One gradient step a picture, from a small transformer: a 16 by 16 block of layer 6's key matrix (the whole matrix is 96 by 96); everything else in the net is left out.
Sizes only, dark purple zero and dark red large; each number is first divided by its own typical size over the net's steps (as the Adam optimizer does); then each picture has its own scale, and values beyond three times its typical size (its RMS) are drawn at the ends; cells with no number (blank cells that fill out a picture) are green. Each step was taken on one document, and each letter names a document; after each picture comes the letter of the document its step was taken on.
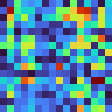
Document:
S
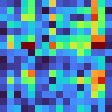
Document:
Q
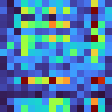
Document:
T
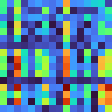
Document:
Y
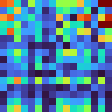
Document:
T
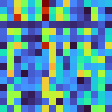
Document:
Y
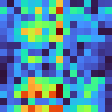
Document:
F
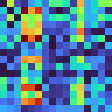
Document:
F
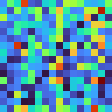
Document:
S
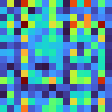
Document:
T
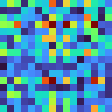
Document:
T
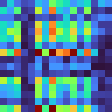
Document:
S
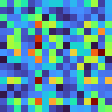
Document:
Q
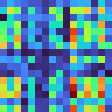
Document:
F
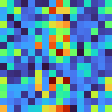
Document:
S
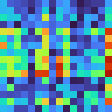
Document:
Y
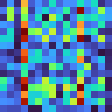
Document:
F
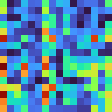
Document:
Y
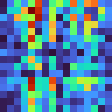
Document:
F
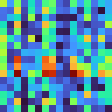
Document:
Y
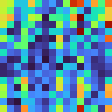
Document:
F
